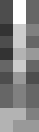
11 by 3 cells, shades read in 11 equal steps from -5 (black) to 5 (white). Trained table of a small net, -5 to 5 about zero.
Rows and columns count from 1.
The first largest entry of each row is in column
2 2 2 2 2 2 2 2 2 1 1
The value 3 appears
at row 3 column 2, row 4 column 2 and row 6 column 2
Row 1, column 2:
5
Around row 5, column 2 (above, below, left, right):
3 3 -3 1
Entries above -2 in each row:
2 2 2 2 2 3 1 3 3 3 3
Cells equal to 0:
4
